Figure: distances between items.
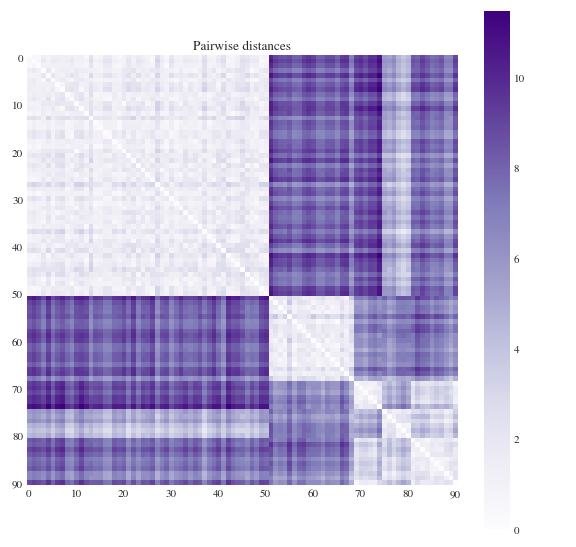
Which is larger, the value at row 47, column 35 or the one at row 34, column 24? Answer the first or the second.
the second
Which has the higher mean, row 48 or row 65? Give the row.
65
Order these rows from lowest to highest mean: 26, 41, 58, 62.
41, 26, 62, 58
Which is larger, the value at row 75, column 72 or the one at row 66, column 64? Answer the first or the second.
the first
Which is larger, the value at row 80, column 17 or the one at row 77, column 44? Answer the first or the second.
the second
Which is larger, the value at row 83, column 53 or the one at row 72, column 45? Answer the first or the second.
the second
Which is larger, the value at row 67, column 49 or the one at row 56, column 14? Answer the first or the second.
the first
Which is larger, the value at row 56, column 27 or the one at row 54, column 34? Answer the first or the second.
the second
